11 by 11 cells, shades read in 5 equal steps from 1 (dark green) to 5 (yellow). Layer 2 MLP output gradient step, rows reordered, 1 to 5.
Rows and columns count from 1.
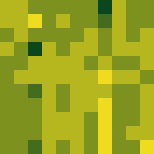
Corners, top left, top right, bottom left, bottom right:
4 3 3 5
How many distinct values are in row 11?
4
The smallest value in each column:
3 3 1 3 3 3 3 1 3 3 3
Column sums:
36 37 33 41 38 41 38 42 38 36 42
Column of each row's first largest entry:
1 3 2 1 3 8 4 8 8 8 8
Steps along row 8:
same same up down up same up down same up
